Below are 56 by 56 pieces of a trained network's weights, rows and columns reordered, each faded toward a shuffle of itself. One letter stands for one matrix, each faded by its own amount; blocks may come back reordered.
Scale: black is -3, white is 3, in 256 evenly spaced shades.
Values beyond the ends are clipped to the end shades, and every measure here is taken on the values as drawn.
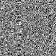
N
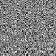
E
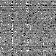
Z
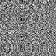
E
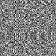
E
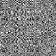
E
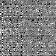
Z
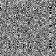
E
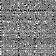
Z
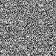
N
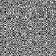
E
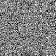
N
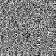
N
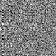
E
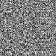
N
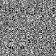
E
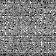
Z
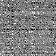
Z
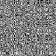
E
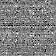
Z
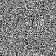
N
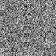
N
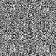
N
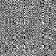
E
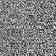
E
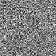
N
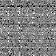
Z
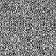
N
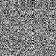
E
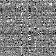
Z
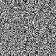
N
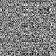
E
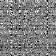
Z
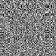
E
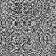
E
